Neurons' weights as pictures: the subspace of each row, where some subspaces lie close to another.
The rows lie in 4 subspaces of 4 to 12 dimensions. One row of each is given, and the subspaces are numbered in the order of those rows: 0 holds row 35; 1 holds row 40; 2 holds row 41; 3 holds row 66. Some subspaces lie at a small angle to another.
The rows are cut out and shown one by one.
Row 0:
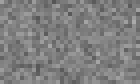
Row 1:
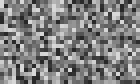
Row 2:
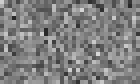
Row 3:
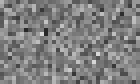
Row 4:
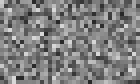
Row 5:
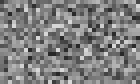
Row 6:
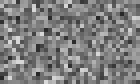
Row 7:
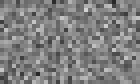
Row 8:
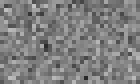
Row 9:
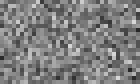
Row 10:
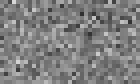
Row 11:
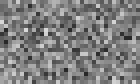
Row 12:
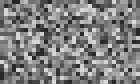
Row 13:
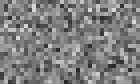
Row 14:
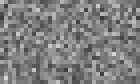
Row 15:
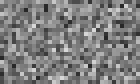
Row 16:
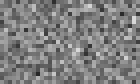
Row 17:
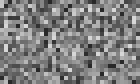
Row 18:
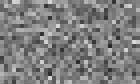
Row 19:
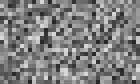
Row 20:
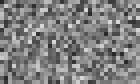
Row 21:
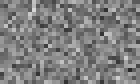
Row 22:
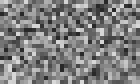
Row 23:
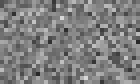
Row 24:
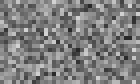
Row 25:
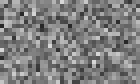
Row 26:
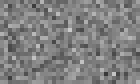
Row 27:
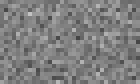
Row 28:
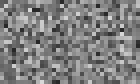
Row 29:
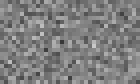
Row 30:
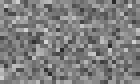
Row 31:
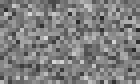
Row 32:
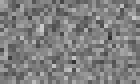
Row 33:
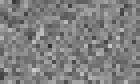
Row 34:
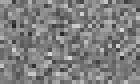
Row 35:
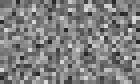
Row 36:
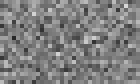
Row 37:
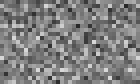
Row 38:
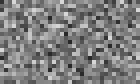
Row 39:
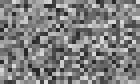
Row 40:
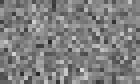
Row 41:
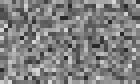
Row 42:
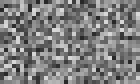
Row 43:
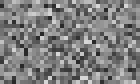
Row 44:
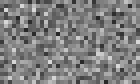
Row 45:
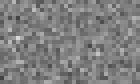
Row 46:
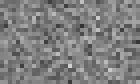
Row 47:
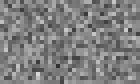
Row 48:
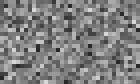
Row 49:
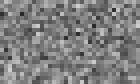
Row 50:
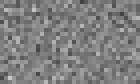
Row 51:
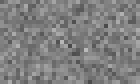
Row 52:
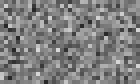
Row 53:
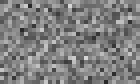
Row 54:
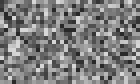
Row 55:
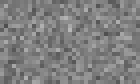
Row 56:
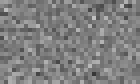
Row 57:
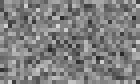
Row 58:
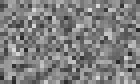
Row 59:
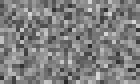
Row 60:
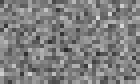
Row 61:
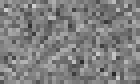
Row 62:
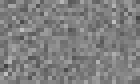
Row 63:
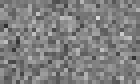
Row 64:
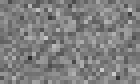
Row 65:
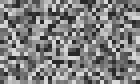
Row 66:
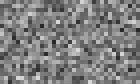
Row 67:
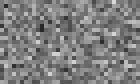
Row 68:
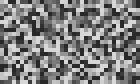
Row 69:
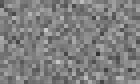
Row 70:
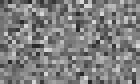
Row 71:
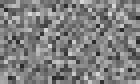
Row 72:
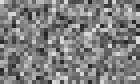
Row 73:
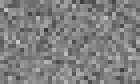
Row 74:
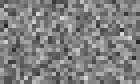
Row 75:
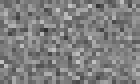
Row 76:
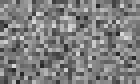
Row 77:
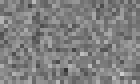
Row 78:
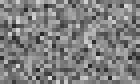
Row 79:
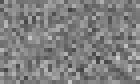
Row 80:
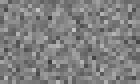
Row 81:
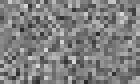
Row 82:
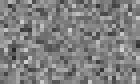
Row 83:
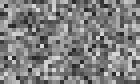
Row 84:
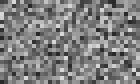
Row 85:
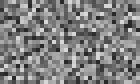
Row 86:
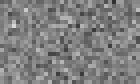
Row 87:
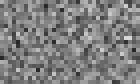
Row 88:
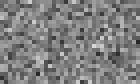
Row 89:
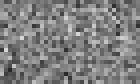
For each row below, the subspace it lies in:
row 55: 0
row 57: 2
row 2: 1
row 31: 3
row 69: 1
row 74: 0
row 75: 2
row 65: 2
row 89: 1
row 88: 3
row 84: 2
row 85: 3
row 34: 2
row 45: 1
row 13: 1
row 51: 3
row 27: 3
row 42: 3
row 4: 3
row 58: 2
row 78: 2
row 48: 2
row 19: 1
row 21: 1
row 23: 0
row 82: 3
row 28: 3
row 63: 1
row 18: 2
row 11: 1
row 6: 1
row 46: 2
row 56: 1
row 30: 2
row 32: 2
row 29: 3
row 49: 1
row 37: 2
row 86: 2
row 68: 3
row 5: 2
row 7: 0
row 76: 1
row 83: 3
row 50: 0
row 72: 2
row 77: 1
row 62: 3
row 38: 2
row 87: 2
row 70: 3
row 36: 2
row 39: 2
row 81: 3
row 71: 0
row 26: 3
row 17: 1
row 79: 2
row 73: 1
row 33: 2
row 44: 3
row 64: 3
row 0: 1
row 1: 3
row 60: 2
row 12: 2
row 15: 2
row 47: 3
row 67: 2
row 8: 3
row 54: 3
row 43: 2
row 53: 3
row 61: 3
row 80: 3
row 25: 2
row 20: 3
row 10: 2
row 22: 1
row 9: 3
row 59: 2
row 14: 3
